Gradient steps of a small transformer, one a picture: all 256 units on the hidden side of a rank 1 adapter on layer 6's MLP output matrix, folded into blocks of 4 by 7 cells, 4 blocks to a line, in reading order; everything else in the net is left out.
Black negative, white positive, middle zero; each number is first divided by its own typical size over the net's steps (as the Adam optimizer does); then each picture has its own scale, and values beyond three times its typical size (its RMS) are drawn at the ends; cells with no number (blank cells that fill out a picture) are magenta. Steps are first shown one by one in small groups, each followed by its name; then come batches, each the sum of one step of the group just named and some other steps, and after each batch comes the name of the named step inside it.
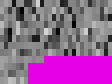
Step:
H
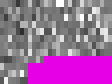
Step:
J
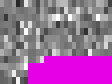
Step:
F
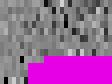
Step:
J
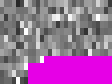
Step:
F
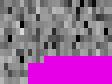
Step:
H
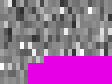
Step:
H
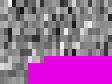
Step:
H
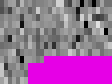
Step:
J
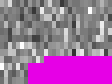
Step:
H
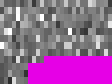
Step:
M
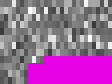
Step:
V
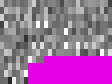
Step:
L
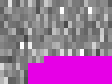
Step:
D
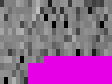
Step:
M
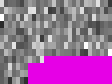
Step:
L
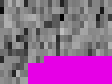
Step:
V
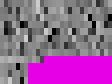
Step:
M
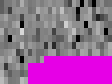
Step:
D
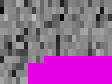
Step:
D
